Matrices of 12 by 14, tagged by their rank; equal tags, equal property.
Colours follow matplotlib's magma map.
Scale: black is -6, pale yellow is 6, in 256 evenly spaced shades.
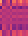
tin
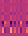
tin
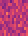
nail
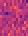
nail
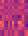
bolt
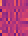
bolt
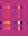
tin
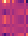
tin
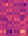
bolt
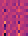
bolt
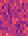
nail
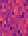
nail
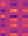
tin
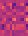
bolt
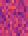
nail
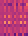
bolt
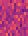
nail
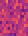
nail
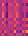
bolt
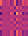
tin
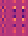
tin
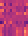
bolt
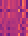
bolt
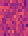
nail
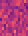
nail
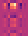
tin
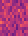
nail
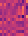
bolt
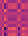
tin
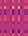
tin
